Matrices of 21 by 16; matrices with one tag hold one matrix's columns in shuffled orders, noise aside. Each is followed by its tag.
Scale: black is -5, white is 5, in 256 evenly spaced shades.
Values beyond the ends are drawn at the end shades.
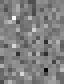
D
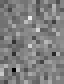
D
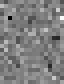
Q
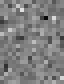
Q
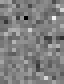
Q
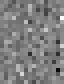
D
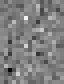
D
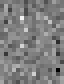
D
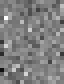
D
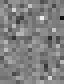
Q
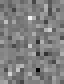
D
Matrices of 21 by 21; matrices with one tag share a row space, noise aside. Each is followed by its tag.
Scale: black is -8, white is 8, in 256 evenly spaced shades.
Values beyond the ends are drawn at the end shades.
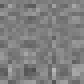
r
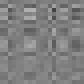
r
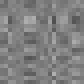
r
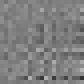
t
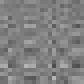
r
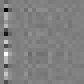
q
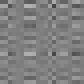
r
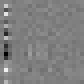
q
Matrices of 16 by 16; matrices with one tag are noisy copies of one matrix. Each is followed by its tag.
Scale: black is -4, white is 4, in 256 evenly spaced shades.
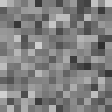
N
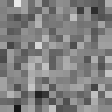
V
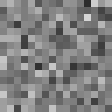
N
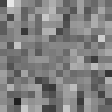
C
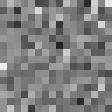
N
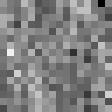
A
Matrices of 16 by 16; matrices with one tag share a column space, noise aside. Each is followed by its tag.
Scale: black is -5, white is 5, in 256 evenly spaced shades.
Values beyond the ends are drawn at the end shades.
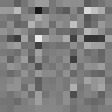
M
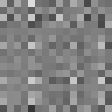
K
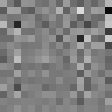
M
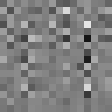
M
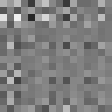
K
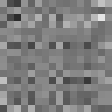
K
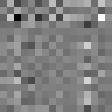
K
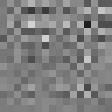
M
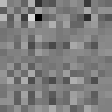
K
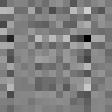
M
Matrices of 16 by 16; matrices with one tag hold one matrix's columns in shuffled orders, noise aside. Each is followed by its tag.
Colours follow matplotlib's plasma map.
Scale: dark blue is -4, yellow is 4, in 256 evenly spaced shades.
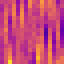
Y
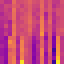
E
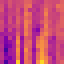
E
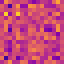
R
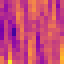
Y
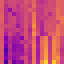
E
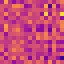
R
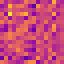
R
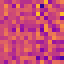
R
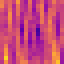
Y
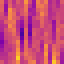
Y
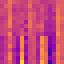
E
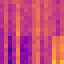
E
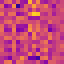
R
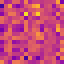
R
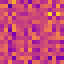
R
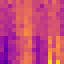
E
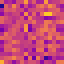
R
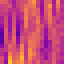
Y
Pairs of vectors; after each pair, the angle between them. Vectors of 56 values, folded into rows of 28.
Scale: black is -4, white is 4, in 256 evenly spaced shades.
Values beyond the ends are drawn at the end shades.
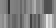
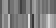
partly aligned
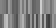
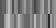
partly aligned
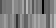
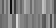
partly opposed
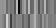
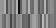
nearly parallel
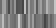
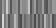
orthogonal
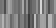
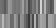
nearly parallel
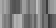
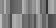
nearly parallel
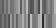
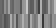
nearly parallel
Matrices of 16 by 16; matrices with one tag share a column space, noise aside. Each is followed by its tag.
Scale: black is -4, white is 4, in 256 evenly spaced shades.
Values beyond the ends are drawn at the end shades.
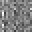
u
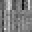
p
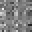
u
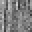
p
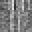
p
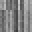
p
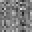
u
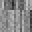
p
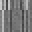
p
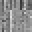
p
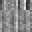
p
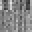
p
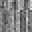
p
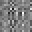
u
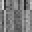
p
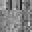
p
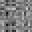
u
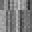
p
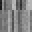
p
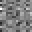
u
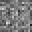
u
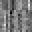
p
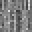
p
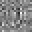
u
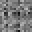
u
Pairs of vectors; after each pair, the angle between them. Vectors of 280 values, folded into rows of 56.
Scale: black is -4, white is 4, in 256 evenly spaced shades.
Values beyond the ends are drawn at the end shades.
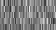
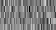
nearly opposite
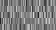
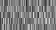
nearly parallel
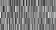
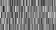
nearly parallel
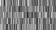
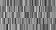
partly aligned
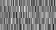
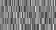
nearly opposite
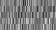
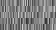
nearly opposite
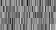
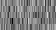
partly aligned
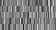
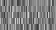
partly opposed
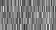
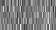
nearly parallel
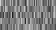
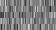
partly aligned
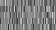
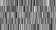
partly aligned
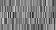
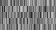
orthogonal
